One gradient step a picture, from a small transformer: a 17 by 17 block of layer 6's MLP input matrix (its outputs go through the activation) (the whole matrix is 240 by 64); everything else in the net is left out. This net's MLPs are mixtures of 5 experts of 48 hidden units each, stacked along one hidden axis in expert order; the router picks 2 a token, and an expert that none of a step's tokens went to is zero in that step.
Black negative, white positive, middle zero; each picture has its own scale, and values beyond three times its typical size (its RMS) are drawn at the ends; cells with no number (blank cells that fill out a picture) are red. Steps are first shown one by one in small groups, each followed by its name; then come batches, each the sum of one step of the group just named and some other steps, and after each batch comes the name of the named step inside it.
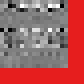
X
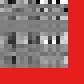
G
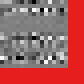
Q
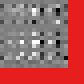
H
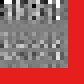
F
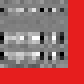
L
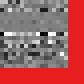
H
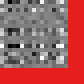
H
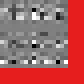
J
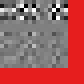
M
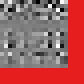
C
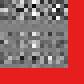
M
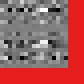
M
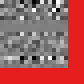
M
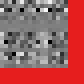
M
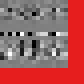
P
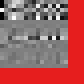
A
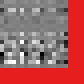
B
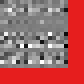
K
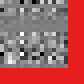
B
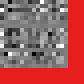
A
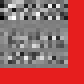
A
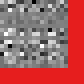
B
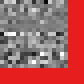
K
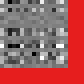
P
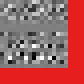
P
